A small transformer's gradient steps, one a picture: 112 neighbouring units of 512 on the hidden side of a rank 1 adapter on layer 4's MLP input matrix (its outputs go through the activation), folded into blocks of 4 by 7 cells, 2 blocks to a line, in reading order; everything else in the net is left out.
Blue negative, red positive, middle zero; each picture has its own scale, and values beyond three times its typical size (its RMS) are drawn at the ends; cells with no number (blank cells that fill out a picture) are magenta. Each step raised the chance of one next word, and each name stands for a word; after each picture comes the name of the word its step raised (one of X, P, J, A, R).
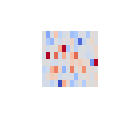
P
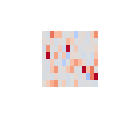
P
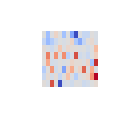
P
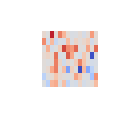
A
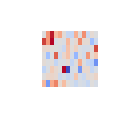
A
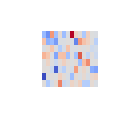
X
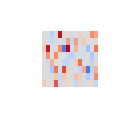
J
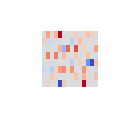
J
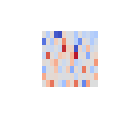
P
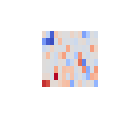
J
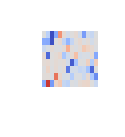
J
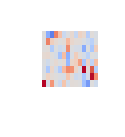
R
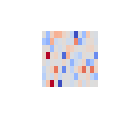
X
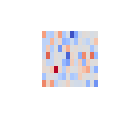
R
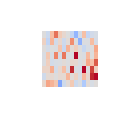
P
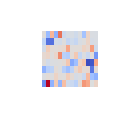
J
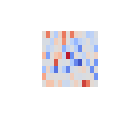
R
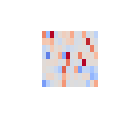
A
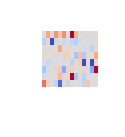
R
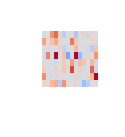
P
